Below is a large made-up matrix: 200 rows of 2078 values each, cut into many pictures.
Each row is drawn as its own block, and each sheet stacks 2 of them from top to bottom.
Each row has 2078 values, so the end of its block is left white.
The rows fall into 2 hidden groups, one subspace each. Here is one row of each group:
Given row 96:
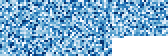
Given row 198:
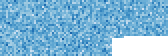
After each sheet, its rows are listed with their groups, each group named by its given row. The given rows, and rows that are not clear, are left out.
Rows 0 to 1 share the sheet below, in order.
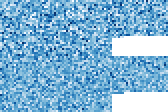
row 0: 96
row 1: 198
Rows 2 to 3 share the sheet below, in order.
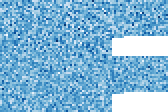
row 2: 198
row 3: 96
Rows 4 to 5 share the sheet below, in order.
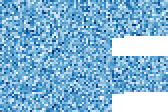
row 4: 96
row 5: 96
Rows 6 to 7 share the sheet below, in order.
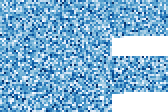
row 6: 198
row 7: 96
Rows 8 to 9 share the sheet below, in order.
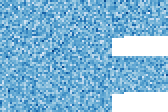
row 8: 96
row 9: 96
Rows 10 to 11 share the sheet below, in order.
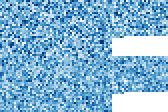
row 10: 96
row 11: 198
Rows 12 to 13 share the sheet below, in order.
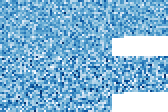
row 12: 96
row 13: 198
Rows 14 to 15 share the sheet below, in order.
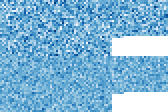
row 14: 198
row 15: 96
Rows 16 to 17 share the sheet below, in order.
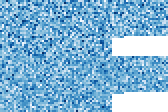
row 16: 96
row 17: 198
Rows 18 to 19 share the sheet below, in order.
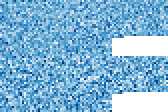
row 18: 198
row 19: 198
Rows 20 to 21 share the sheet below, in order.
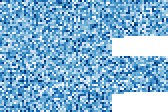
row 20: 198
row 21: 198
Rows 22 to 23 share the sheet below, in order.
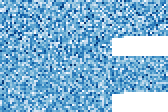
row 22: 198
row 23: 96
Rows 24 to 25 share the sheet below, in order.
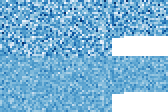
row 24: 96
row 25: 96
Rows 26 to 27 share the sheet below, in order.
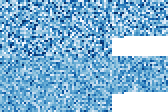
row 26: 96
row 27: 198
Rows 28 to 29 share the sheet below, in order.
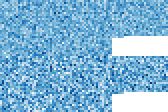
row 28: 96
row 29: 96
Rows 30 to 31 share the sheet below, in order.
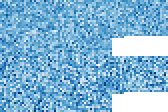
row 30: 198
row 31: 198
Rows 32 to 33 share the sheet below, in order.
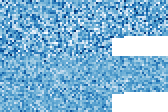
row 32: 198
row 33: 198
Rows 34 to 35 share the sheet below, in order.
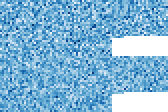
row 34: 198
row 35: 198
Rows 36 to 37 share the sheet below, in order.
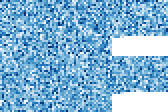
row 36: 198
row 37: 96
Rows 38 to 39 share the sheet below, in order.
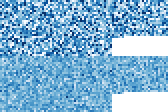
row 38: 96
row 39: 198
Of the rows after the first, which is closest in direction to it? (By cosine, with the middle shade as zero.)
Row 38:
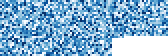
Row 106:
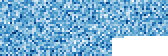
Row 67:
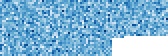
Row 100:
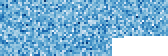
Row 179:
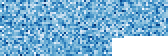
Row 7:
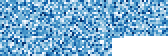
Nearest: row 7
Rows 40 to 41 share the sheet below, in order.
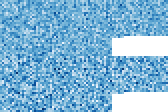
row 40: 96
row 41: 96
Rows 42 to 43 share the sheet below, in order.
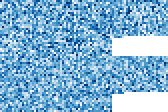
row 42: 198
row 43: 198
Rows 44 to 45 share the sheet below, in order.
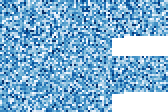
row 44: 96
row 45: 96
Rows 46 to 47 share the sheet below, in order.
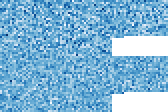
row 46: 198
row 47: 198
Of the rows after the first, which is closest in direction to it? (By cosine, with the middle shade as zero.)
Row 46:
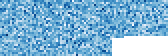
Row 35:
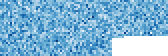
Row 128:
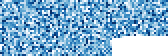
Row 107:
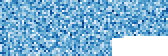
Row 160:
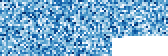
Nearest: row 160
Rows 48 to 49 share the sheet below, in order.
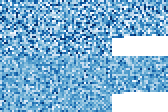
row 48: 198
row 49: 96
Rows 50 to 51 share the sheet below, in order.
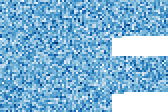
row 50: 198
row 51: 198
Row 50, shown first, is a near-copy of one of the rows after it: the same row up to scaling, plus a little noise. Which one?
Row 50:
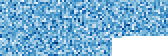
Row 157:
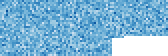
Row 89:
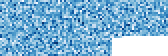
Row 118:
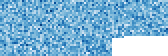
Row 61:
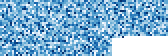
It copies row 89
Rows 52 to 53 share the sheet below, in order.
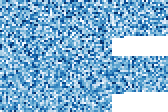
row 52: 96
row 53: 198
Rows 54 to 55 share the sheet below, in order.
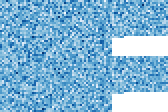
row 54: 96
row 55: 96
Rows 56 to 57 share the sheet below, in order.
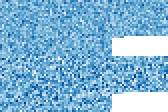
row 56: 96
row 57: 198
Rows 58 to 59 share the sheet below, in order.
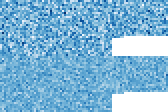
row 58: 96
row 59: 198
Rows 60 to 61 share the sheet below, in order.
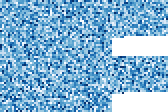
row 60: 96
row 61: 198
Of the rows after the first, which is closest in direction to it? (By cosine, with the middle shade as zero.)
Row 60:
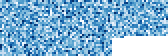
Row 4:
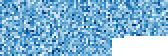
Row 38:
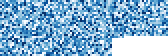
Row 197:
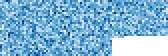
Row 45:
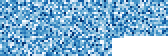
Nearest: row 197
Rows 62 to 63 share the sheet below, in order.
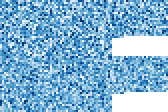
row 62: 96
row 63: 96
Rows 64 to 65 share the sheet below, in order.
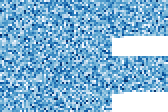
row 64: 198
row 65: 198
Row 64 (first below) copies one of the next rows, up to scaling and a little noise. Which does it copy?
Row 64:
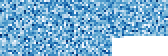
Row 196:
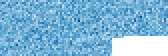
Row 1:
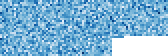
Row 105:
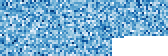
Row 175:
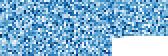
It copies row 175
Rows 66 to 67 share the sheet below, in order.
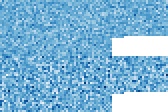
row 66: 198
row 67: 96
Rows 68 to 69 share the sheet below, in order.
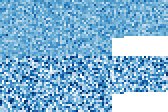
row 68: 198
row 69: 96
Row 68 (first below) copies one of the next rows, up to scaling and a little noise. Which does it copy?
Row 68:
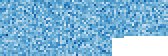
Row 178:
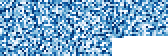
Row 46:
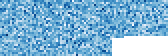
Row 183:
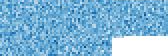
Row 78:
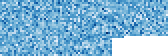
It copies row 46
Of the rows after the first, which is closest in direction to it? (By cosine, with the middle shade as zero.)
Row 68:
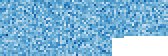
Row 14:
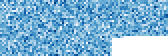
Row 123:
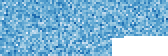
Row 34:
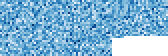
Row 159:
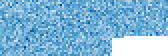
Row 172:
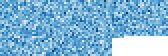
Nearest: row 34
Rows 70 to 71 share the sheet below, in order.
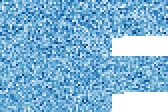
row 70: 198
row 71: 198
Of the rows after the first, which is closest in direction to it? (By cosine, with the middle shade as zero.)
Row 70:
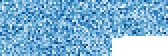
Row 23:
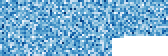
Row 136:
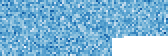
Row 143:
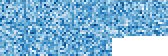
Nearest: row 136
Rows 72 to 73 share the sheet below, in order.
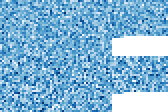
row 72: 96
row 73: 96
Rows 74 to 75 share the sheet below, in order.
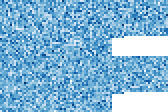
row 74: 198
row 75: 198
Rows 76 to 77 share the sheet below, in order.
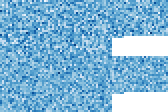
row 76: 198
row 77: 96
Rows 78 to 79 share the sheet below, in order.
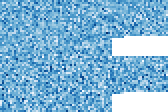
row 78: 198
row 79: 96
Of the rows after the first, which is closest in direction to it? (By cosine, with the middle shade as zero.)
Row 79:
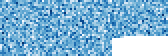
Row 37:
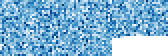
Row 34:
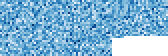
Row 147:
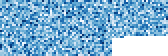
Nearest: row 37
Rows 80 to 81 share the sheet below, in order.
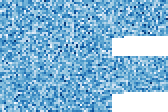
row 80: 198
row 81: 198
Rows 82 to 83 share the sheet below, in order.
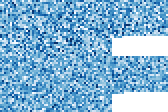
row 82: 198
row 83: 96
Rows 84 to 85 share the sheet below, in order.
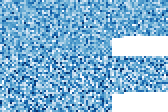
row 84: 96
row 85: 96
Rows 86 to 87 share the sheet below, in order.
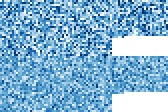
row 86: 198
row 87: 96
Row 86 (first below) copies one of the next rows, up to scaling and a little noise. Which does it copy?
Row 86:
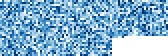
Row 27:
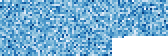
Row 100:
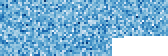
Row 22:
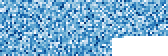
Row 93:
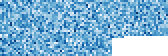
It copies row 27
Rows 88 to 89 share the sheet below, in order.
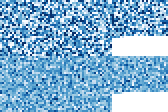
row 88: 96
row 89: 198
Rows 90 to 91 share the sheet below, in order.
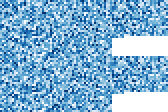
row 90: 96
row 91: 96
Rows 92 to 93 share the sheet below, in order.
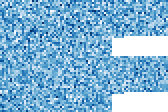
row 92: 198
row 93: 198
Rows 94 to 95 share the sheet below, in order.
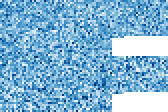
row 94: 198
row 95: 198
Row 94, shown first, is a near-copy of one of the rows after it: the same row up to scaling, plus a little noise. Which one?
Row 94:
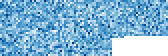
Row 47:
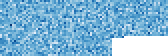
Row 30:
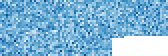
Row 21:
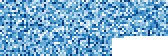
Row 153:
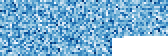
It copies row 30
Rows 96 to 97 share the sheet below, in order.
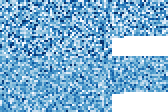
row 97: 96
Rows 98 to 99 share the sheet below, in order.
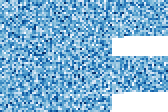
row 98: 96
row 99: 198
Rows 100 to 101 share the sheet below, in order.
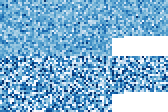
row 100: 198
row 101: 96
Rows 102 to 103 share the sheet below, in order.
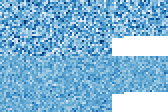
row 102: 96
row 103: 198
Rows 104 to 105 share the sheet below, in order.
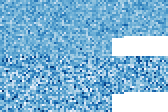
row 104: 198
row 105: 198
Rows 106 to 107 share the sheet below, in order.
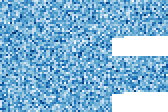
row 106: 198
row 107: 96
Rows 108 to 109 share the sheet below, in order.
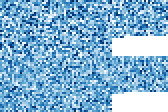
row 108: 96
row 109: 198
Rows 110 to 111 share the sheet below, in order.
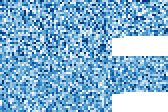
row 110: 198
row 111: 96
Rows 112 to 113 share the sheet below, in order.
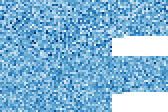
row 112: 198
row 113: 198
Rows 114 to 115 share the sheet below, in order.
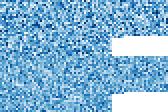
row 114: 198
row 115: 198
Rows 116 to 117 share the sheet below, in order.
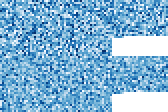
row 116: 198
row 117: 96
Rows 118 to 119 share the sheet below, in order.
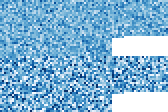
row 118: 198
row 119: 96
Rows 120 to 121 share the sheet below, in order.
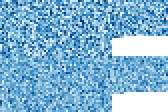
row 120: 96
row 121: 96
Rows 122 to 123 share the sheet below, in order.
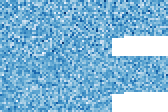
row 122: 96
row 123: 198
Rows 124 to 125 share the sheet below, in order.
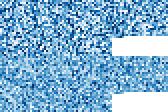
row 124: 198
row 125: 198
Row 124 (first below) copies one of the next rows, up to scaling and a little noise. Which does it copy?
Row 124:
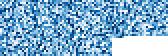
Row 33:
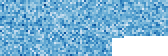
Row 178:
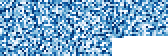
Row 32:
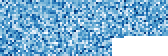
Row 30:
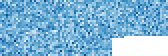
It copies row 178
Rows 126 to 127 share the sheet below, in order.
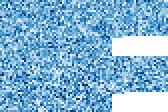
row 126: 198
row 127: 198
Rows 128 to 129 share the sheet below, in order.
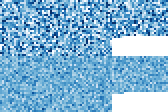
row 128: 96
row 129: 96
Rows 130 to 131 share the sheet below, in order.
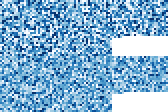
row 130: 96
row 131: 96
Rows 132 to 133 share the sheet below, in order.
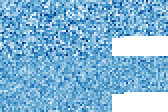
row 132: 96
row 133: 198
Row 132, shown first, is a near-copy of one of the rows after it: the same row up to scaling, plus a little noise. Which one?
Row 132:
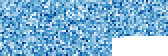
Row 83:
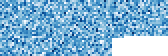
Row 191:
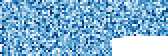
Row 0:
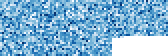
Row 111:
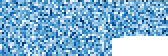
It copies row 0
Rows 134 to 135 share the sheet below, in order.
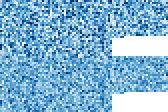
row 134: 96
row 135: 96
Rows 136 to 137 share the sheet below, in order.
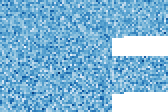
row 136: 198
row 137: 96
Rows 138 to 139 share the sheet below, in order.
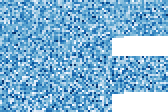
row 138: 198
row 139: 96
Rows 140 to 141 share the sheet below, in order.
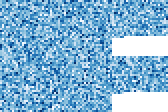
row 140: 96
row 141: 96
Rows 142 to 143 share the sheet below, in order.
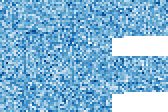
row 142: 198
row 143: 198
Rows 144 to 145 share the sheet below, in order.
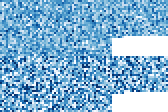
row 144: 198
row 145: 96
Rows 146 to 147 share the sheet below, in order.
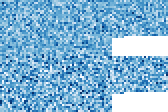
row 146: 198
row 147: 96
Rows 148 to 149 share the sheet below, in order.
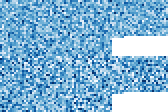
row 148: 96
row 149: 198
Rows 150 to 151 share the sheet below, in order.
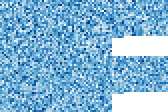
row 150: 198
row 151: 96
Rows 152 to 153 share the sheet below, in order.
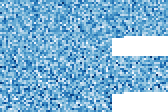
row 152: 198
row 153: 198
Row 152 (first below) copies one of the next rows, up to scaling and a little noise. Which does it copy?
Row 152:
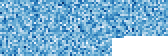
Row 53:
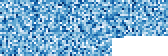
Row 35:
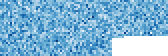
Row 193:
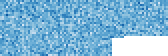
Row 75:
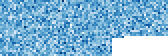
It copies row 53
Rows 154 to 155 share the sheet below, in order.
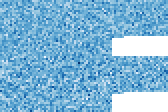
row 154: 198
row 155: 198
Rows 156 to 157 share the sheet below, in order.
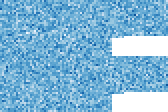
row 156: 198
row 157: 198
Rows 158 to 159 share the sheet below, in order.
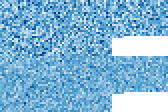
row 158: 96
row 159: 198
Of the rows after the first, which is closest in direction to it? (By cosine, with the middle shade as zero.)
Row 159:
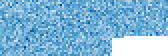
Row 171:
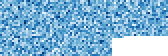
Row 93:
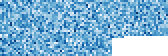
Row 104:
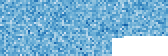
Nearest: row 104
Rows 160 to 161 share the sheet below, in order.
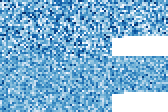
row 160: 198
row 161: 96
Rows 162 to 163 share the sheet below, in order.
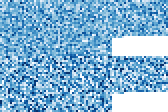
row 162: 198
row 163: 96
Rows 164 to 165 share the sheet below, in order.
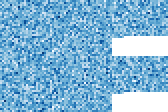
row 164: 96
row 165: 96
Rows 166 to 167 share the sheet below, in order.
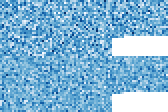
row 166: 96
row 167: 96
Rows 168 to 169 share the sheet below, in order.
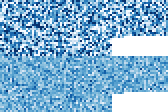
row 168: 198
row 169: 198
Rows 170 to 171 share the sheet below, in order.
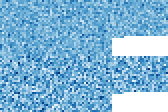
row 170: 96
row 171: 96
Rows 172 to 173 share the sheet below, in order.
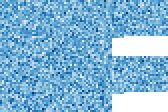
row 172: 96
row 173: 96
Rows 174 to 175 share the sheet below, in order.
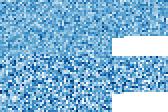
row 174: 198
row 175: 198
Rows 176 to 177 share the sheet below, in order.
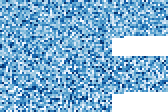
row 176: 96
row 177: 198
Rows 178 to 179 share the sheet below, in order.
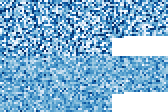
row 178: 198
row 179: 198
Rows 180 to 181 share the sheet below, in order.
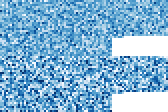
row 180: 198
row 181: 198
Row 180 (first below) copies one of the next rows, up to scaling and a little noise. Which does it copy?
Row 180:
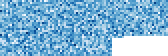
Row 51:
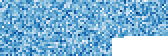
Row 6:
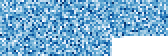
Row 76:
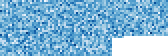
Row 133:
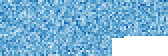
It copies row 76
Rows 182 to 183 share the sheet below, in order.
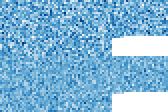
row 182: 96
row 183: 198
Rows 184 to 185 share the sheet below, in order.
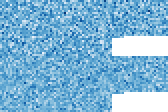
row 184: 96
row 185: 198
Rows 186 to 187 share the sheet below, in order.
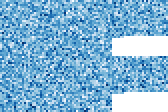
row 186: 96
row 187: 198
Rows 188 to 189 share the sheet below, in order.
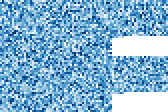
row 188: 198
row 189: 96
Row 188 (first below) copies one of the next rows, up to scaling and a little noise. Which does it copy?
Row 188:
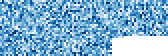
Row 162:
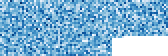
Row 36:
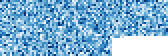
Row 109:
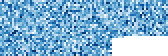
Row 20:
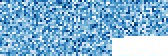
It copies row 109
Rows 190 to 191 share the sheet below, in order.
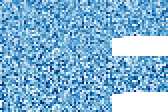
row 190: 96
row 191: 96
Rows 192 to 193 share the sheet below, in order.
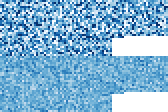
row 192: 198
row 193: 198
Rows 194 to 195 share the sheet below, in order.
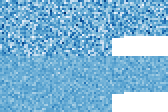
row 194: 96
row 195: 96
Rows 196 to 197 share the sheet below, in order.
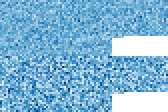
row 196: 198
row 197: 96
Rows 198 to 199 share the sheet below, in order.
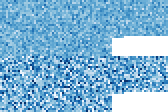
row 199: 198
